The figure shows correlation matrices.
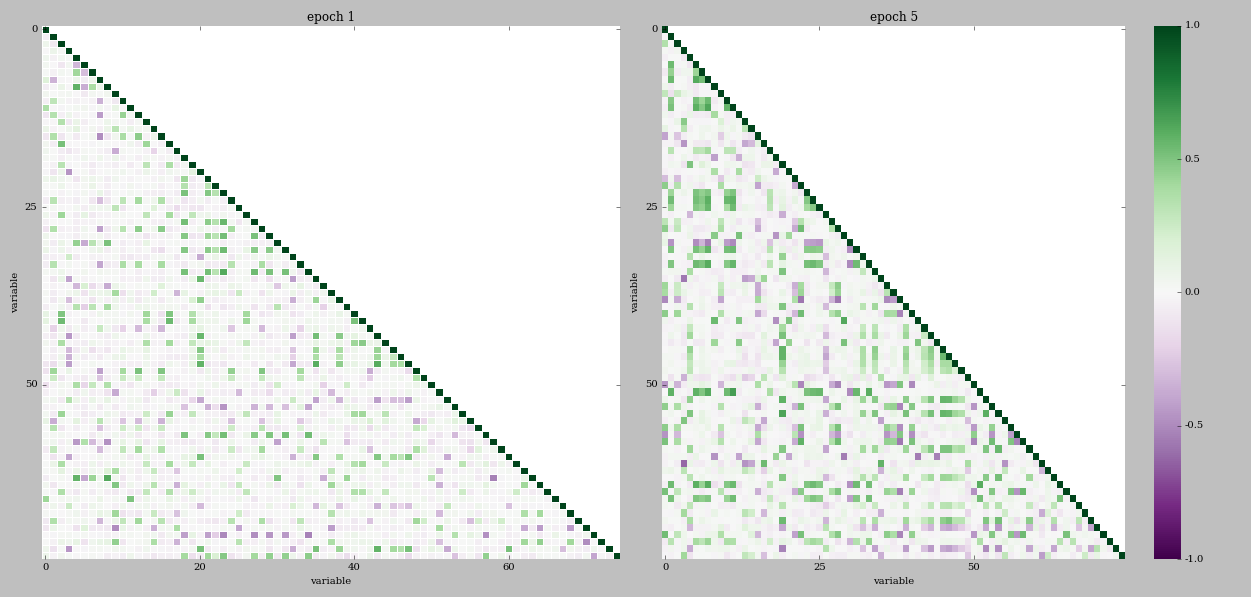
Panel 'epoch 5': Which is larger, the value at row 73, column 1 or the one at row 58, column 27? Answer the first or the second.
the second
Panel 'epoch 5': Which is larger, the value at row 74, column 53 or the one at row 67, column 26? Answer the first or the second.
the first
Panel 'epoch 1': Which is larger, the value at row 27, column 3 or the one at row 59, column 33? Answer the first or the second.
the second
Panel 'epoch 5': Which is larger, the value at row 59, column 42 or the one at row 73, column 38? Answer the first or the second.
the first
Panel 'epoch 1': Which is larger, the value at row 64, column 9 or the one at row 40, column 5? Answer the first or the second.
the first
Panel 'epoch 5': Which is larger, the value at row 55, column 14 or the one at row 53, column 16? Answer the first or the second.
the first
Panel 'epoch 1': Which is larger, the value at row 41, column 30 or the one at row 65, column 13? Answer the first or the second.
the second
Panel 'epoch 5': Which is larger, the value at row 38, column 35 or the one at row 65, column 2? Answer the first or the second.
the second
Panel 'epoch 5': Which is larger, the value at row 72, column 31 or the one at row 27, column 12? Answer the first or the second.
the first
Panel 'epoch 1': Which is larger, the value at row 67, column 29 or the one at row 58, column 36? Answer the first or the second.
the second
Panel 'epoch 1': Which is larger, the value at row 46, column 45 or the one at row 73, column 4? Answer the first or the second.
the first
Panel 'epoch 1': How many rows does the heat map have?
75
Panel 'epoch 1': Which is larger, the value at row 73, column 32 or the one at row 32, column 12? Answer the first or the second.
the second
